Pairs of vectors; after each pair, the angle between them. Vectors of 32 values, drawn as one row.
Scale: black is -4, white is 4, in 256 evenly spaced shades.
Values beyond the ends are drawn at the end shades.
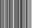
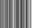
nearly parallel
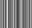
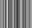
nearly parallel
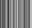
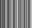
nearly parallel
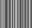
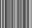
partly aligned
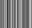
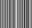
partly aligned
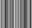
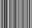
orthogonal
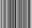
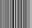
partly aligned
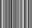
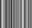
nearly parallel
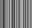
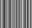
partly aligned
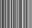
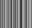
partly aligned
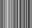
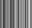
partly opposed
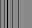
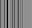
nearly parallel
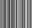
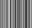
nearly opposite
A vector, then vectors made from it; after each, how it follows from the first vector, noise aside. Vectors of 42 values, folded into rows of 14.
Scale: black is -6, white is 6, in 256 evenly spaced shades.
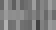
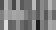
scaled up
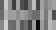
scaled up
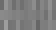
shrunk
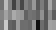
scaled up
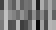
scaled up
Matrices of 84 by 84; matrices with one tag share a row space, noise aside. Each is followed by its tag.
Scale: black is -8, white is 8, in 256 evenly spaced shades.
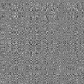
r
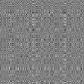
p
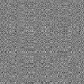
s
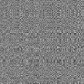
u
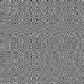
r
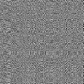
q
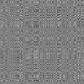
u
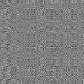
q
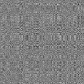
u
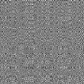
s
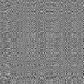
q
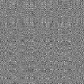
s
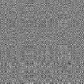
s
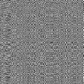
q
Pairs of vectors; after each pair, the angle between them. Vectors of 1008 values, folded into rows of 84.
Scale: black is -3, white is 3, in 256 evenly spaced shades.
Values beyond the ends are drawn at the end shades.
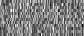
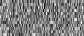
partly opposed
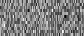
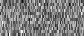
orthogonal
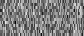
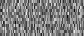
nearly parallel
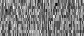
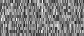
partly opposed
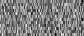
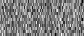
nearly parallel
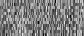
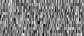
partly aligned
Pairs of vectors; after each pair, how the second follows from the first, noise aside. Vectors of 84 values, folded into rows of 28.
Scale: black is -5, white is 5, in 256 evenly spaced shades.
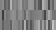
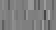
partly zeroed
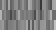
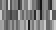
scaled up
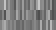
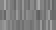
shrunk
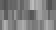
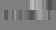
partly zeroed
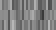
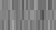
shrunk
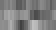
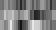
scaled up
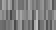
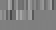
partly zeroed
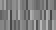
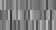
copied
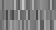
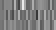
copied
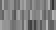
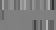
partly zeroed
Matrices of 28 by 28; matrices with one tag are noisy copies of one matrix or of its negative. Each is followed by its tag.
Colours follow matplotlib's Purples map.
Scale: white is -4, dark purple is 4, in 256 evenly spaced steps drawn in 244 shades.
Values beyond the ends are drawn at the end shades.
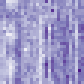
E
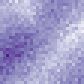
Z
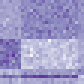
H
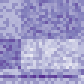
H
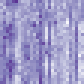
E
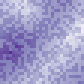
Z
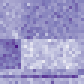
H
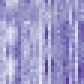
E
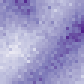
Z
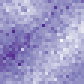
Z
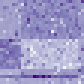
H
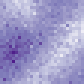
Z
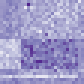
H
